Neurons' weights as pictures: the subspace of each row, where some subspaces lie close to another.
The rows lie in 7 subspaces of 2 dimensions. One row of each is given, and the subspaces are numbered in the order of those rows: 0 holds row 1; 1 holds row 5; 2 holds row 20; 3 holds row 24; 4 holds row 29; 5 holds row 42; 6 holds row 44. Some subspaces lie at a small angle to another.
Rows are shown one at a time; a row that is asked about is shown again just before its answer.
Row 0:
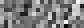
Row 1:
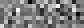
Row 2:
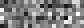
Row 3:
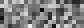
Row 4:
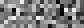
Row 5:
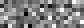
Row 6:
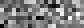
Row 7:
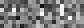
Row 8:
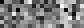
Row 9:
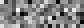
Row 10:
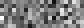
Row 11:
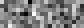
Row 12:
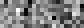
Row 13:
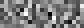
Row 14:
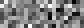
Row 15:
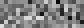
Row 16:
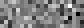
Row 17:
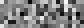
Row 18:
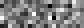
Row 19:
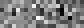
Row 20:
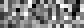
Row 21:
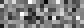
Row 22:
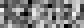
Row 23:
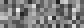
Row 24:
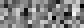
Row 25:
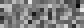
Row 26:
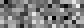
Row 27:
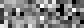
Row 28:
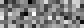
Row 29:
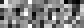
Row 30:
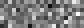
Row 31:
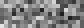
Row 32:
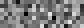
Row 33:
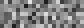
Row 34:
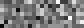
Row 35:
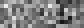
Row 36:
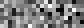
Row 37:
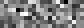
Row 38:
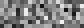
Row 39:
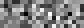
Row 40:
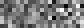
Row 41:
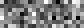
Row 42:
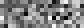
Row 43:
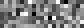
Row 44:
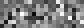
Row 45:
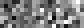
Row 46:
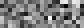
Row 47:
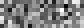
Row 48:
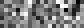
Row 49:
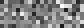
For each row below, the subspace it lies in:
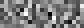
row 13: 3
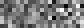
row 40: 5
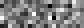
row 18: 1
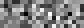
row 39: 3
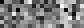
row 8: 2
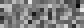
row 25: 4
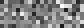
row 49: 2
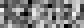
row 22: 4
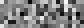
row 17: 6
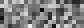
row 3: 4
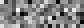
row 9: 1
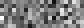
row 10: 5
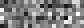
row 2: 0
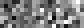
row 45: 2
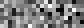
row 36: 1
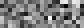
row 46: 5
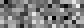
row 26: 5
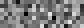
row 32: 3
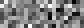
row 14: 1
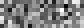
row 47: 5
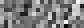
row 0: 2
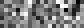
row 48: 2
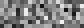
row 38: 3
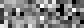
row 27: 1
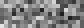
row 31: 2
